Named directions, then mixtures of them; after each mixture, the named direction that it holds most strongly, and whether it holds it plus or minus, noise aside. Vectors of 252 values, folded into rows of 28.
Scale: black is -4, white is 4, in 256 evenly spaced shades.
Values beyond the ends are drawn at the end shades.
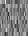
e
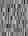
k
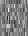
k, minus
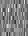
k, minus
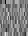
e, minus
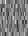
e, plus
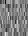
e, minus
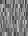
e, minus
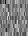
e, minus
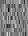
k, plus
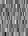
e, plus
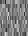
e, minus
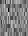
e, minus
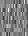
k, minus
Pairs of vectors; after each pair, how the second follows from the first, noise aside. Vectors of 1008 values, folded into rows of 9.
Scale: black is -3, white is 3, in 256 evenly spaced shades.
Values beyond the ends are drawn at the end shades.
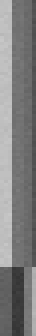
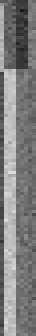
wrapped around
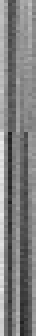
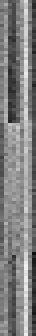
wrapped around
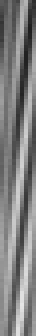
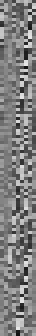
sign-scrambled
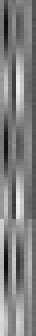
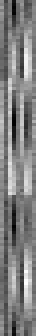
wrapped around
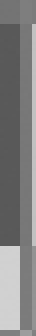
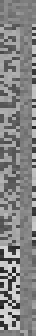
sign-scrambled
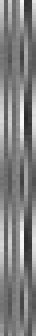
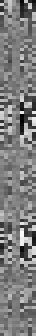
sign-scrambled
